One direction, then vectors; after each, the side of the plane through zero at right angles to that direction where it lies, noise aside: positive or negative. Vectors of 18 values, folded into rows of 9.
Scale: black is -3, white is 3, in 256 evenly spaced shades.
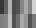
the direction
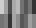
negative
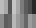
negative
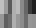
negative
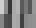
negative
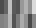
positive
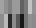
negative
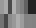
negative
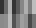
positive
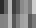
positive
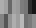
negative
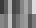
positive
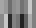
negative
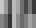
negative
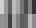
negative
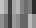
negative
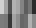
negative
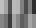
negative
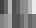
positive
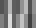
positive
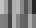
negative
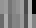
negative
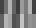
positive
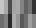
negative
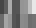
positive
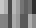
negative
